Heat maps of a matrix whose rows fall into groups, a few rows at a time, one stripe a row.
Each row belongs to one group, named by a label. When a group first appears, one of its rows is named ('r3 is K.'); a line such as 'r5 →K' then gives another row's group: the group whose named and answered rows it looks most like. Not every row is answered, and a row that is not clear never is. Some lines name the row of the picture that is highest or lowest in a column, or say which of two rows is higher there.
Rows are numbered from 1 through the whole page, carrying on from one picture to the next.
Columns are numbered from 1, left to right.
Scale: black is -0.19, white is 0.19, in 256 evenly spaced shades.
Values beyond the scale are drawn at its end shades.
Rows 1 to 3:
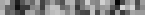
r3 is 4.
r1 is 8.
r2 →8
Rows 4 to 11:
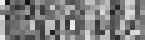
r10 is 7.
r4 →8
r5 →8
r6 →8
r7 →8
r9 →4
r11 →8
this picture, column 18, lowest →5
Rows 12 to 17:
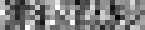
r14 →4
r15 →8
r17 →7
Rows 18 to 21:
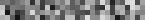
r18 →8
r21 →8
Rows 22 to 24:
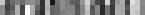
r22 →7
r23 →7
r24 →7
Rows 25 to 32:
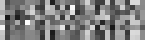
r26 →4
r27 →4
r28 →8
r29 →7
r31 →7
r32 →7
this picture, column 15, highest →26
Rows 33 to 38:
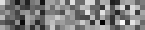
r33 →8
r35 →8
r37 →7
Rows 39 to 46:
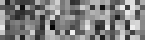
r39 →8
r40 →7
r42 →8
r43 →7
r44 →7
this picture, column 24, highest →44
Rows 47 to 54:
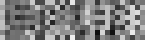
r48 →8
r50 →8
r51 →7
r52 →8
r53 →4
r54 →4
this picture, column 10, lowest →52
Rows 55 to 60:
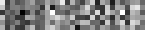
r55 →4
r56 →7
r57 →7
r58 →4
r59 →7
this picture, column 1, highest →55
